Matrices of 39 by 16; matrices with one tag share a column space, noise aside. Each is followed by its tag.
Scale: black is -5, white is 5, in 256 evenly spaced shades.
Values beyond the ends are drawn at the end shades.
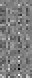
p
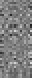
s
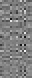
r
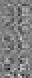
p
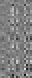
p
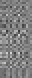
s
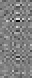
r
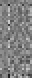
p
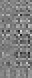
s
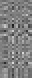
s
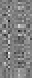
s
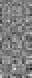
p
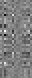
s
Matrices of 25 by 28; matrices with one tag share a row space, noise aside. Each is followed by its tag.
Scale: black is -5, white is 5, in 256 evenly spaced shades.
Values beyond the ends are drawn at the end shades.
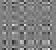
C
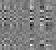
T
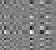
T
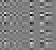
T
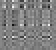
C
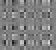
C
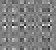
C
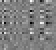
T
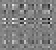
C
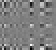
T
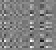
T
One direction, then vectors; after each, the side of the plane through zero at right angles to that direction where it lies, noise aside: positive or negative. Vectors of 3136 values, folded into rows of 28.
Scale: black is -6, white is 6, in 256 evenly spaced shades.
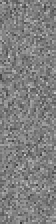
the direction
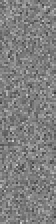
negative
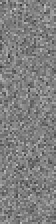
negative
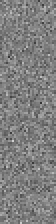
negative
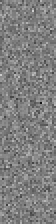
negative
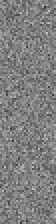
positive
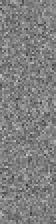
negative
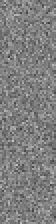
negative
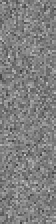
positive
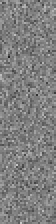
negative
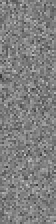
positive
